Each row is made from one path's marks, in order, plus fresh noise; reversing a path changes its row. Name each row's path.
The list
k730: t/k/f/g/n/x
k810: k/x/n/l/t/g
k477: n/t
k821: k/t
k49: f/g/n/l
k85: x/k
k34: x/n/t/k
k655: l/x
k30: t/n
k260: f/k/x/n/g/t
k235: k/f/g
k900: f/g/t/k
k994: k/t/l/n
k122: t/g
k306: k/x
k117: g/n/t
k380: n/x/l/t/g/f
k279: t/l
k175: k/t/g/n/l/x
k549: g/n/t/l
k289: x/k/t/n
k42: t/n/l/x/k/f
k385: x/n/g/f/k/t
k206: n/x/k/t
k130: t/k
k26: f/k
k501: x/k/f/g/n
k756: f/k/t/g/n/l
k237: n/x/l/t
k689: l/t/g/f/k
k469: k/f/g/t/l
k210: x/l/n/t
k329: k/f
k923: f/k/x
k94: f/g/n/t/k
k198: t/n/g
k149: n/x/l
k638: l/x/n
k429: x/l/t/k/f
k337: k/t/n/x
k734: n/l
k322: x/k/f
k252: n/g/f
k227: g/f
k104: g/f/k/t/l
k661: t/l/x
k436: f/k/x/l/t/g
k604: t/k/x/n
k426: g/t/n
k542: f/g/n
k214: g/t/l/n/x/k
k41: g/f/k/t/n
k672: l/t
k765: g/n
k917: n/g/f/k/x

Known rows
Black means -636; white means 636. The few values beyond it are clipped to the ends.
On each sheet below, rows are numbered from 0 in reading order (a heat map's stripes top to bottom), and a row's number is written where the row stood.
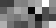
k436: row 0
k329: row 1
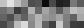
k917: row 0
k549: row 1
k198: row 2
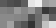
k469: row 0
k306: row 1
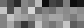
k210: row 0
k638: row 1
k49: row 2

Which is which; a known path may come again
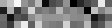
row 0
k322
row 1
k638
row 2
k734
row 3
k235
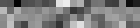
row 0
k549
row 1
k469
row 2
k306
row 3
k501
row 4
k49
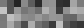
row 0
k237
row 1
k260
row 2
k122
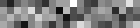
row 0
k117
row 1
k210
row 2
k329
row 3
k436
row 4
k429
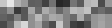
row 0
k917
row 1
k30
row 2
k198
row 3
k337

